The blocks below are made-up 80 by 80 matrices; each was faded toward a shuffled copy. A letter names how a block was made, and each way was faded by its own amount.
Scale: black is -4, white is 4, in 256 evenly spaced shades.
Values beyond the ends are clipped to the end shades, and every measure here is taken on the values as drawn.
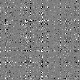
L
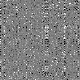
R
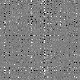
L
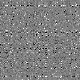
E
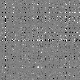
L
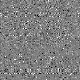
E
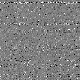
E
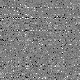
E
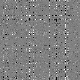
L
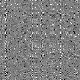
R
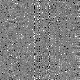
R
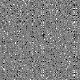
R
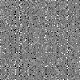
R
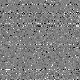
E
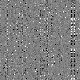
R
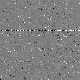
E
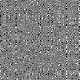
R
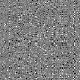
R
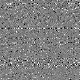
E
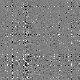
L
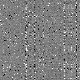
R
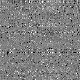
E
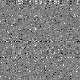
E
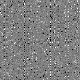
R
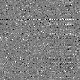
E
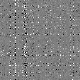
L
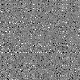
E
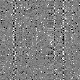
R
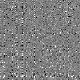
R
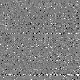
E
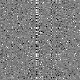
R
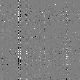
L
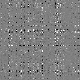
L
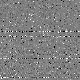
E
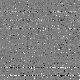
E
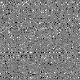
E
